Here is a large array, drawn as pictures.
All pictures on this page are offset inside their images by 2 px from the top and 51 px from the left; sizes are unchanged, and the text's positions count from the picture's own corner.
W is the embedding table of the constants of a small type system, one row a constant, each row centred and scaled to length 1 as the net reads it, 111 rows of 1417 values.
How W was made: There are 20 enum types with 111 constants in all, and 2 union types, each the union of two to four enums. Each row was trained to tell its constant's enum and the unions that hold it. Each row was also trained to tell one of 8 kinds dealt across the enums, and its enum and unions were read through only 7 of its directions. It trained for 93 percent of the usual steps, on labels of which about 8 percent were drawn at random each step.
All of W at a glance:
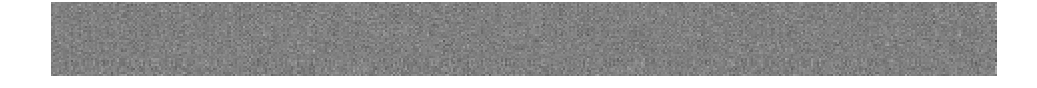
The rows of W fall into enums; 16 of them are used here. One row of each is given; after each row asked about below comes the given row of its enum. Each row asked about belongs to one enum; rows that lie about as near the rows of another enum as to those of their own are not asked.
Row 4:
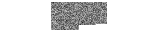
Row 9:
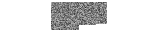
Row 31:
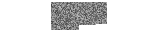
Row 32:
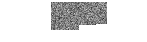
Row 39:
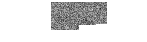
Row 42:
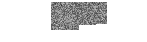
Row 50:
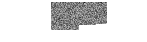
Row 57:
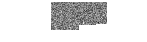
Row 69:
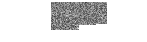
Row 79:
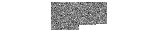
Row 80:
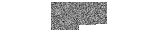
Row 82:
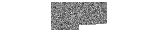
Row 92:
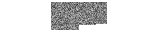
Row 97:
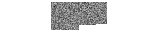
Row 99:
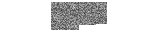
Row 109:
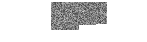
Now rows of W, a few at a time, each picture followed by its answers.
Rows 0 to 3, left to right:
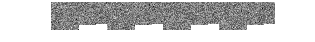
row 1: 79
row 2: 57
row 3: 4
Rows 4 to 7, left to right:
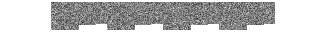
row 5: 109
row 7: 97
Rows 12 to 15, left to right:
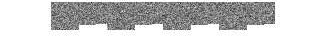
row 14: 109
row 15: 80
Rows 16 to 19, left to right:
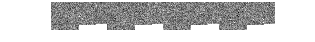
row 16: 92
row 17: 32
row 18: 4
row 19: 50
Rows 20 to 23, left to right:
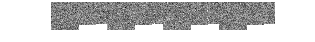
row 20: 79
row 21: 31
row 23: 32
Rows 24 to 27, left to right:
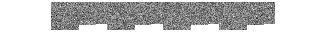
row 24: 79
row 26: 109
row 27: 97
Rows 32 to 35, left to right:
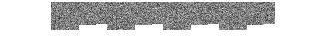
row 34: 82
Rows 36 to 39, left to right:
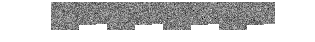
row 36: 42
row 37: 57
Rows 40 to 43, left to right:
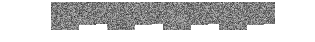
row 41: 9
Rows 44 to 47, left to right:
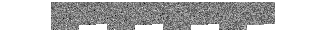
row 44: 39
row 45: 39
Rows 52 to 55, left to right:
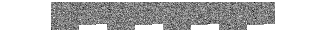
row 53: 109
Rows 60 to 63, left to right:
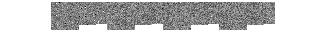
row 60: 39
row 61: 4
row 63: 69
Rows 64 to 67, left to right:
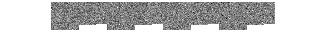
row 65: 32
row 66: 82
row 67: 39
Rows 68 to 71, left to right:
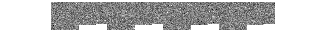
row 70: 39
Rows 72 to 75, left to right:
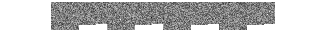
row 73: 31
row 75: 32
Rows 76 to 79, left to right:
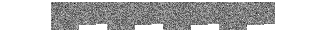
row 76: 9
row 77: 4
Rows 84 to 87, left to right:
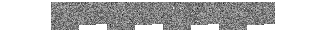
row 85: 69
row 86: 32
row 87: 69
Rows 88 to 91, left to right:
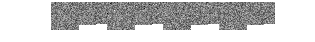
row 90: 80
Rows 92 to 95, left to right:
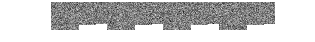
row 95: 80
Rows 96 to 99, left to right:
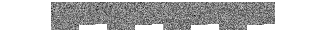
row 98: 79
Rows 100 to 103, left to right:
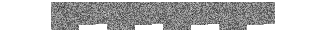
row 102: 80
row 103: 9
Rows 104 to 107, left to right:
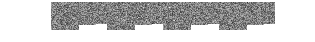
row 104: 109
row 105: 80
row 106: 79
